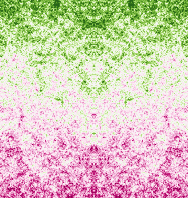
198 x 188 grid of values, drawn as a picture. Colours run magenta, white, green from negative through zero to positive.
The left and right halves mirror each other. Values rise toward the top. No row or column stands out.
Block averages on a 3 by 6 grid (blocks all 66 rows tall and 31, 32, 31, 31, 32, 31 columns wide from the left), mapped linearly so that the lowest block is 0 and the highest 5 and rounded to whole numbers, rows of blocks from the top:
5 5 5 5 5 5 | 2 2 3 3 2 2 | 0 0 0 0 0 0
